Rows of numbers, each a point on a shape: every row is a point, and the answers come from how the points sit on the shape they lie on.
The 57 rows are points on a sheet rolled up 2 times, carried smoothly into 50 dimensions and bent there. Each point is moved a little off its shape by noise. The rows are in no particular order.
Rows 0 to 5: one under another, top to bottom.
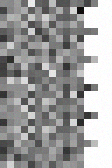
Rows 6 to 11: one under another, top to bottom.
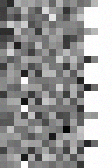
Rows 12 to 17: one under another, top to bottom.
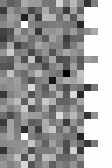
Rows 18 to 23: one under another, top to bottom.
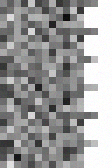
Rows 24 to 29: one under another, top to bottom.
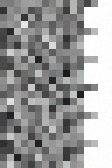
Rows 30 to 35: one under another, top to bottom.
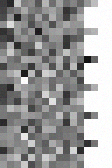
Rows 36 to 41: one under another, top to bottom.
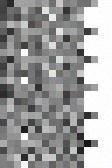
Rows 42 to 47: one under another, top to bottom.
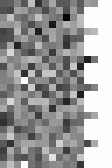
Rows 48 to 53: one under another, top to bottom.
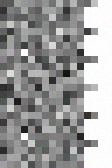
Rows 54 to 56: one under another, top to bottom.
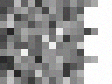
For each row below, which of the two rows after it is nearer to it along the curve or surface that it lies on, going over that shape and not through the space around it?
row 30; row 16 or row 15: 16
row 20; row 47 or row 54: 54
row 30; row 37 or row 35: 37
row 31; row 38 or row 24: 38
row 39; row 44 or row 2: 2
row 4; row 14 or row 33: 14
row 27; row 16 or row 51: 51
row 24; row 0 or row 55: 0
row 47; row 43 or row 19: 43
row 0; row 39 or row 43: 43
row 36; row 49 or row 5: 49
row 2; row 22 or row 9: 9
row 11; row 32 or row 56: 32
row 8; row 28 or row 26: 28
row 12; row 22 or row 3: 3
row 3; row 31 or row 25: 31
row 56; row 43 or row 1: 43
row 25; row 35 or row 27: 27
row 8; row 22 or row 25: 25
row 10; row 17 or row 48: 17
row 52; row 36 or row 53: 36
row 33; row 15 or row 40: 40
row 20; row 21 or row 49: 21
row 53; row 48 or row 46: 46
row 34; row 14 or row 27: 27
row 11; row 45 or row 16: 16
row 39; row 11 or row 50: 50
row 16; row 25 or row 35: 25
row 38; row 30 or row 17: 30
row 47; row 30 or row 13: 30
